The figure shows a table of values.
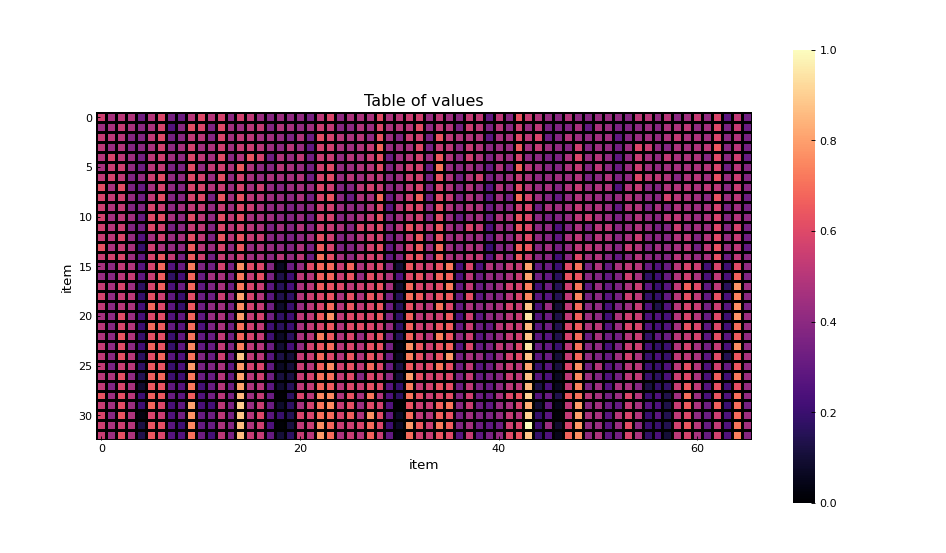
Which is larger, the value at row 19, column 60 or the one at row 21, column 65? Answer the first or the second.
the first
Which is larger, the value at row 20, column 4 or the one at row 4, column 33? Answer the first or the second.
the second
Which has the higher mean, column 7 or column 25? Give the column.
25
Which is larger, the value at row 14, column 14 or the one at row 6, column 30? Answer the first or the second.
the first
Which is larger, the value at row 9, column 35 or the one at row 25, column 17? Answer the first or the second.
the first
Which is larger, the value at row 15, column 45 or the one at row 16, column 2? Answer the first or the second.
the second
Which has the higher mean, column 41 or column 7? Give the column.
41
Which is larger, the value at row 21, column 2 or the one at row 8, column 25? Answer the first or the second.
the first
